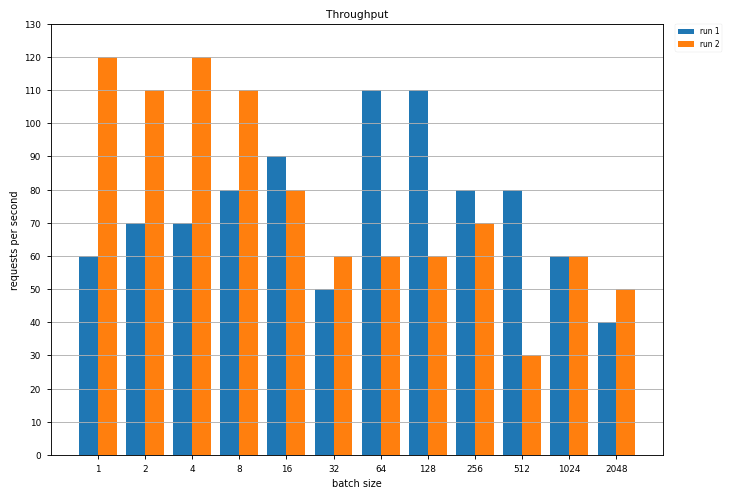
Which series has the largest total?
run 2
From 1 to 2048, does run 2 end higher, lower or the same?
lower
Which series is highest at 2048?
run 2
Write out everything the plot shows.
Title: Throughput
x-axis: batch size, ticks 1 2 4 8 16 32 64 128 256 512 1024 2048
y-axis: requests per second, ticks 0 10 20 30 40 50 60 70 80 90 100 110 120 130
Legend: run 1, run 2
Values:
run 1: 60 70 70 80 90 50 110 110 80 80 60 40
run 2: 120 110 120 110 80 60 60 60 70 30 60 50
